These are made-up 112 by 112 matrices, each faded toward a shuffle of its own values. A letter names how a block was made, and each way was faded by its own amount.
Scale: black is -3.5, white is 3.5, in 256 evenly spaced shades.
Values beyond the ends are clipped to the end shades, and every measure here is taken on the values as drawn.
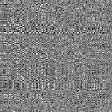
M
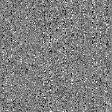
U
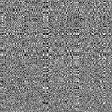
M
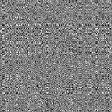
M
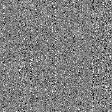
U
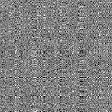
M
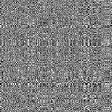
M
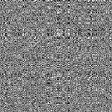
M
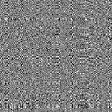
M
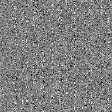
U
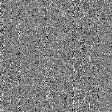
U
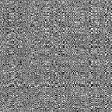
M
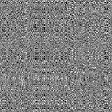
M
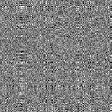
M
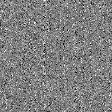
U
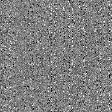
U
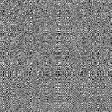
M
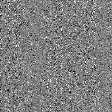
U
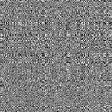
M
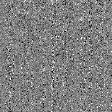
U
